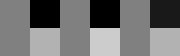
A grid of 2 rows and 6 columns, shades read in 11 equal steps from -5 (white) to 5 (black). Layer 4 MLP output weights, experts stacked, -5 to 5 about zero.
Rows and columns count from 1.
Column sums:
0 3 0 2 0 2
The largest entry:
5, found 2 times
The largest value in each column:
0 5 0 5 0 4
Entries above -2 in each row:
6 3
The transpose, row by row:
0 0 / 5 -2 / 0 0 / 5 -3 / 0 0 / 4 -2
